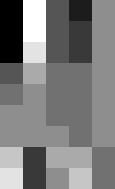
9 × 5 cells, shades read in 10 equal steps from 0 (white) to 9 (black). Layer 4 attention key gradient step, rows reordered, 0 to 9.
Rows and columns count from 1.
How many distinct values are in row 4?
4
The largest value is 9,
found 3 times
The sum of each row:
27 26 27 23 23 22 21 20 19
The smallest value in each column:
1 0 3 2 4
